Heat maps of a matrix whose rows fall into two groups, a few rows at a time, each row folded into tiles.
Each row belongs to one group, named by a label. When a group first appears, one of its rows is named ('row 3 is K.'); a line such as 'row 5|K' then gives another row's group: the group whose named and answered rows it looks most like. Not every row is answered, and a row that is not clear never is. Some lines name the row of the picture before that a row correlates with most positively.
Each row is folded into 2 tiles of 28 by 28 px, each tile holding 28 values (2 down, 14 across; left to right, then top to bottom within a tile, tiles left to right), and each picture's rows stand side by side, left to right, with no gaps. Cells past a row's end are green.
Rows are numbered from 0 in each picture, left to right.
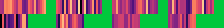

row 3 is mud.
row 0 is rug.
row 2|mud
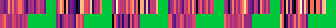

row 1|mud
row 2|rug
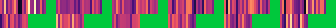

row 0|mud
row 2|mud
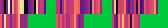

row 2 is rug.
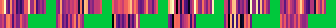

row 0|mud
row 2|rug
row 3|mud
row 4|rug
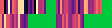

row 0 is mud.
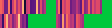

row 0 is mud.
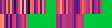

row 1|mud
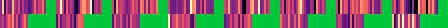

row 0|rug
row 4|mud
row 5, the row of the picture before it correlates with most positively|0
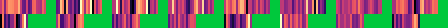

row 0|rug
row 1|mud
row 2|mud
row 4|rug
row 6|rug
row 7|rug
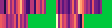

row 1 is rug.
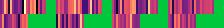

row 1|rug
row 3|rug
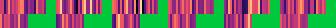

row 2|mud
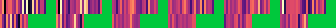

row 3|rug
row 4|mud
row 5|rug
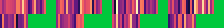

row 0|rug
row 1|mud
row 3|mud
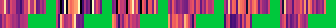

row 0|mud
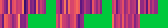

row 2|rug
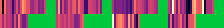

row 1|rug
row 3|mud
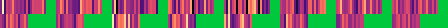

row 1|mud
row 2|rug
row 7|mud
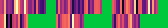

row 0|rug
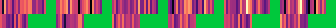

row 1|rug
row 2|rug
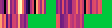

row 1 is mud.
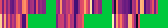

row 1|mud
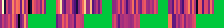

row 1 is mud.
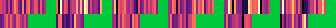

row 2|rug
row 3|mud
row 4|mud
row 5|rug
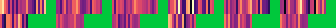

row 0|mud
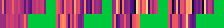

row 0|rug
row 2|mud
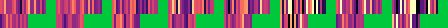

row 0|mud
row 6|mud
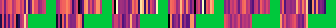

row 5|rug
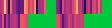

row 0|mud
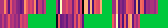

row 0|mud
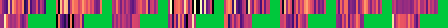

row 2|mud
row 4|mud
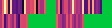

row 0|mud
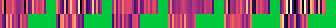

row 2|rug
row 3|rug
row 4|rug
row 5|mud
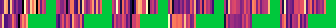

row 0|mud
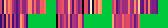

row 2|rug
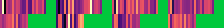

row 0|rug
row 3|rug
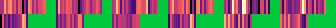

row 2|mud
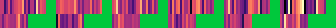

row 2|mud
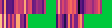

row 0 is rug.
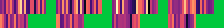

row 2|mud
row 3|rug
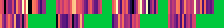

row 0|rug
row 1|rug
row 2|mud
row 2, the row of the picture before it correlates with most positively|2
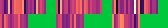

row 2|rug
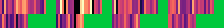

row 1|mud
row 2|rug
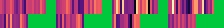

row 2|mud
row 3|mud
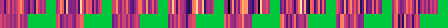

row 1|mud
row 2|mud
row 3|mud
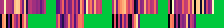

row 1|mud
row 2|rug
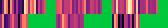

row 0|mud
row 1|mud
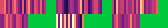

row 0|mud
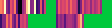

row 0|mud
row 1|rug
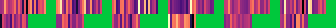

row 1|mud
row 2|rug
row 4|mud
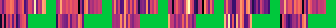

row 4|rug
